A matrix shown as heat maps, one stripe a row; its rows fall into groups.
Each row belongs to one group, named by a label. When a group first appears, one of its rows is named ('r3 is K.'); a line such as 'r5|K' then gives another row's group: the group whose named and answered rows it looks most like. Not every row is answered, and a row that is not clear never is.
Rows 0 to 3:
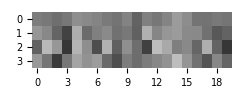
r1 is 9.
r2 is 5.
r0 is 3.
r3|3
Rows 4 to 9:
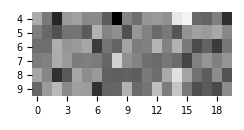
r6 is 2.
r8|3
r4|3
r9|2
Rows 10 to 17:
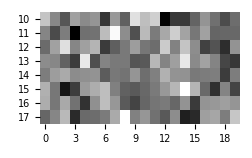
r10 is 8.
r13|9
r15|3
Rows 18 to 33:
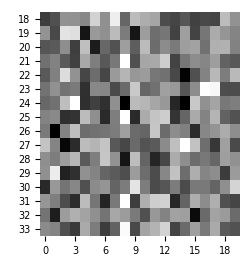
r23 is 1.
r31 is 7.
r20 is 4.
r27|3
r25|7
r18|8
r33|7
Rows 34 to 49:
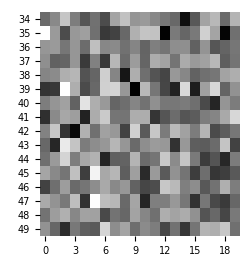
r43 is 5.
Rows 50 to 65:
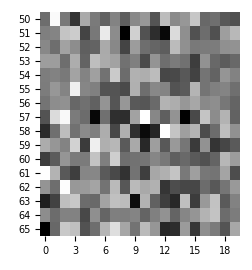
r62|8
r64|1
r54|8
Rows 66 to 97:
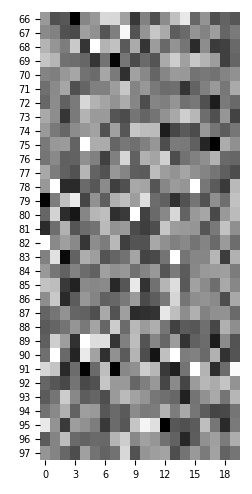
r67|7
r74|8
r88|8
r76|7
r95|8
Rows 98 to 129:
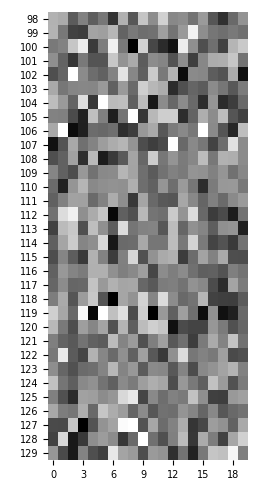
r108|4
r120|8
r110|5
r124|8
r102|5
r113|5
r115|7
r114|2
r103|8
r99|3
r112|2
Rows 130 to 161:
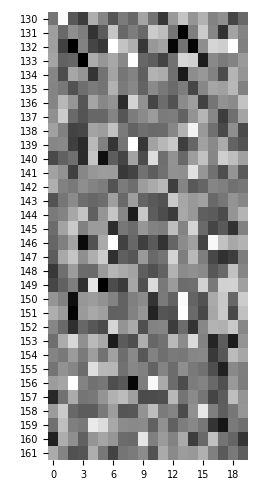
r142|8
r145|2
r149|4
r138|3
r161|9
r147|2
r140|4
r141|3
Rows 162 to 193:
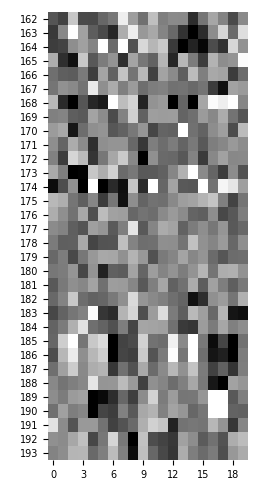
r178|1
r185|2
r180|4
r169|7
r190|1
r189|1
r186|2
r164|8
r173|3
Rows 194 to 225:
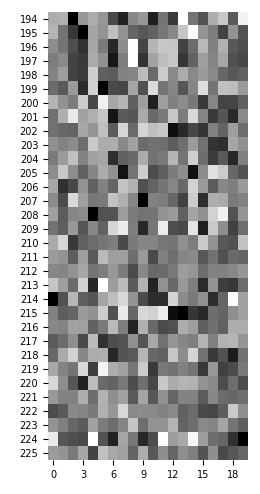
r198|9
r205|1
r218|2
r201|2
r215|8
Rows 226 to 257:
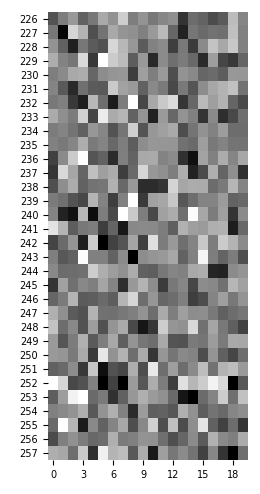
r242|4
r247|9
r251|4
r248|9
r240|1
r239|7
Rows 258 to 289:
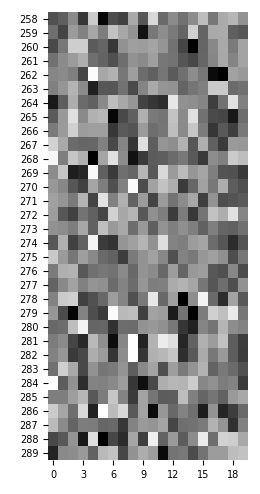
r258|4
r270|7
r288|4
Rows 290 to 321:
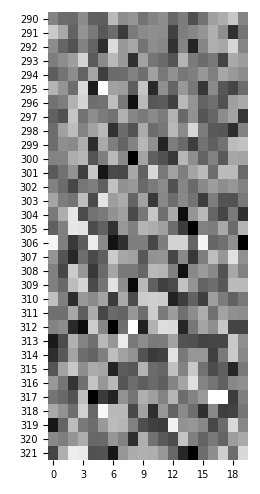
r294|4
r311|4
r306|9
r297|5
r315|2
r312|7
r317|1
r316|3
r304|5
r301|4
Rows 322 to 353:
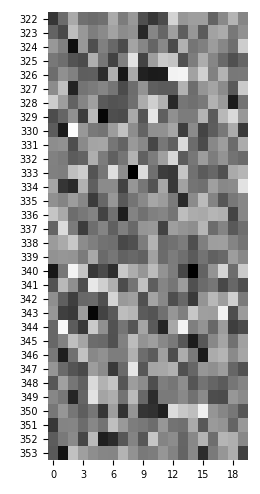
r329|4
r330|5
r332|7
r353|5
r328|8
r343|1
